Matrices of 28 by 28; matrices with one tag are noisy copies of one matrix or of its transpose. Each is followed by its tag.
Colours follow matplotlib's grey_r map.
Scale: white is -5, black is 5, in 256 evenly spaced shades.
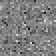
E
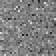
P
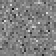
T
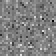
E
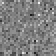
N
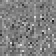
E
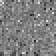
N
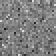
P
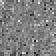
N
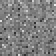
P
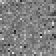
N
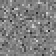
T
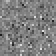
E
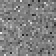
P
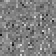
E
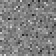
P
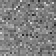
P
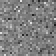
P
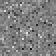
T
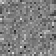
N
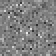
T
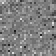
N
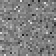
P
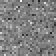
P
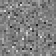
T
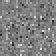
E
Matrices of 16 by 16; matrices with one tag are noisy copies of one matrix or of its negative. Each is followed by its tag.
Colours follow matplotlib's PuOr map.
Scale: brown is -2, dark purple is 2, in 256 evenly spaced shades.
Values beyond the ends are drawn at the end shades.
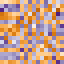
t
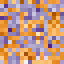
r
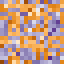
r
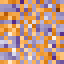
t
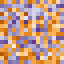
r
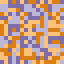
r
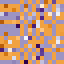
t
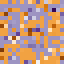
r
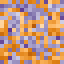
r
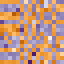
t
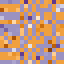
t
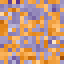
r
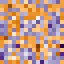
r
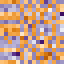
t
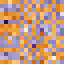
t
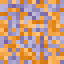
r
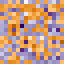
r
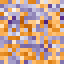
r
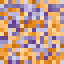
r
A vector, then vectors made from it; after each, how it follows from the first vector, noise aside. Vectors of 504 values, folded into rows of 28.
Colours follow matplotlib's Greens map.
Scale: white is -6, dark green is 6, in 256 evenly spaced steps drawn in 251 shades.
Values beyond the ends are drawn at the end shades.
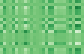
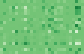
partly zeroed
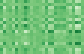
negated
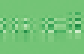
partly zeroed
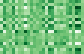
scaled up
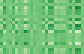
copied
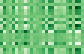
scaled up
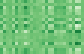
negated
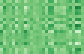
copied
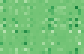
partly zeroed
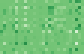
partly zeroed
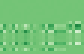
partly zeroed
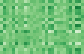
copied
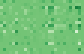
partly zeroed
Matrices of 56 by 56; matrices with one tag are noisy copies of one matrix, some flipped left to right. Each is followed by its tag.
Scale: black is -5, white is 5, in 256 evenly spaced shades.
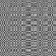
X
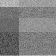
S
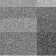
S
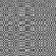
X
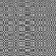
X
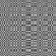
X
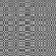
X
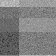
S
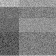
S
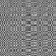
X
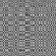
X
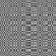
X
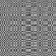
X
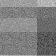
S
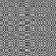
X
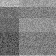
S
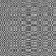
X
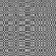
X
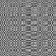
X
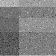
S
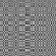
X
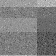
S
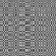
X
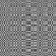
X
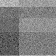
S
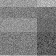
S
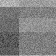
S
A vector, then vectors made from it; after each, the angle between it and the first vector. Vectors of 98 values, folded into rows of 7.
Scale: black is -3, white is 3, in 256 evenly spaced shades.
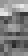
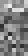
partly aligned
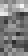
nearly parallel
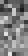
partly opposed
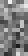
partly aligned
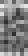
partly aligned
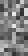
orthogonal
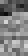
nearly opposite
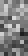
partly aligned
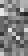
partly aligned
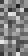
orthogonal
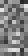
orthogonal
